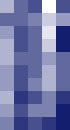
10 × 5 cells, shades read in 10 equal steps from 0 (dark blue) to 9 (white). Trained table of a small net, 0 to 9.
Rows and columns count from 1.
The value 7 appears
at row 2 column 4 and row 4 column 4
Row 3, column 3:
3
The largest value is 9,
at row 1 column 4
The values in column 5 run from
0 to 5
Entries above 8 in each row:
1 0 0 0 0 0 0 0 0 0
